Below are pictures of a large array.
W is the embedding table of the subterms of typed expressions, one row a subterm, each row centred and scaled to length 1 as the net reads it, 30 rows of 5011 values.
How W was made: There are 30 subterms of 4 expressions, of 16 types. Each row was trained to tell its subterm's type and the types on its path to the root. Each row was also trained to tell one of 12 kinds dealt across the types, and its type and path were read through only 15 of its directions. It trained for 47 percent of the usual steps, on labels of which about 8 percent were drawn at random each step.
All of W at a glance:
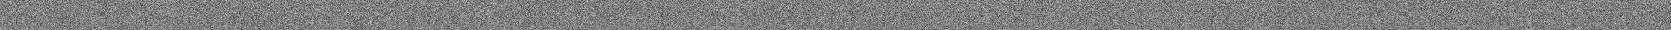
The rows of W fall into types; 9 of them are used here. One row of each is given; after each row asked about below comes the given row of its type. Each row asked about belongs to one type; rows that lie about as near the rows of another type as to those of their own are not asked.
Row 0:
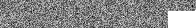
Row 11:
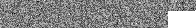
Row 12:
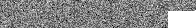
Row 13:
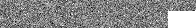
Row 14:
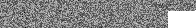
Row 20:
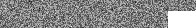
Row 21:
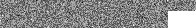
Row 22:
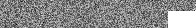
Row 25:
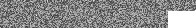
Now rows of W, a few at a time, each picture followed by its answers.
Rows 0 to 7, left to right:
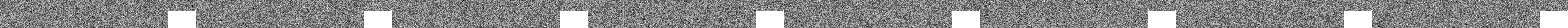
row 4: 25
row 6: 20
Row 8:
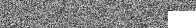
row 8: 13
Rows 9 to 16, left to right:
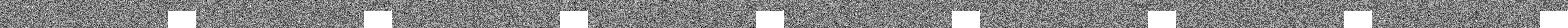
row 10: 21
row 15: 13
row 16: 0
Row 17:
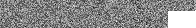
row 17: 21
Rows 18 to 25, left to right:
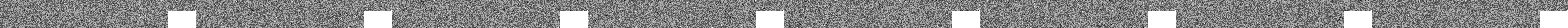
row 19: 21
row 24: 20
